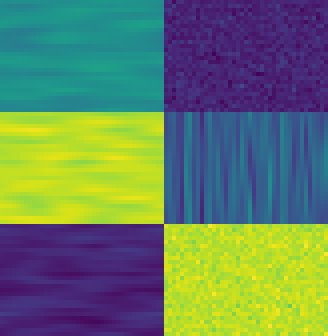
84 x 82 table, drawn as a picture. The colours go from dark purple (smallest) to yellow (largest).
It is made of 3 by 2 panels. Panel 1,1: middling, streaked across, faint in contrast. Panel 1,2: very low, fine-grained, faint in contrast. Panel 2,1: very high, streaked across, faint in contrast. Panel 2,2: low, streaked downward. Panel 3,1: very low, streaked across, faint in contrast. Panel 3,2: very high, fine-grained, faint in contrast.
